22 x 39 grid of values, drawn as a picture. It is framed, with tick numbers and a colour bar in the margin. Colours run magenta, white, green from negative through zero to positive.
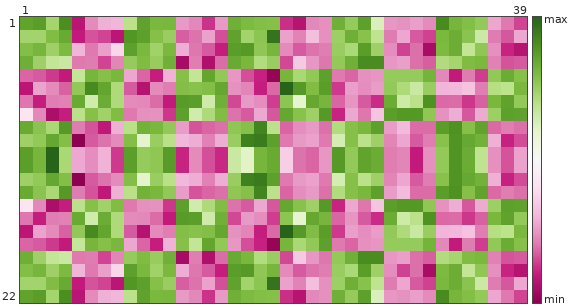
A checkerboard runs through the table. It is mirror symmetric from top to bottom. There is no overall slope. The histogram has two humps.
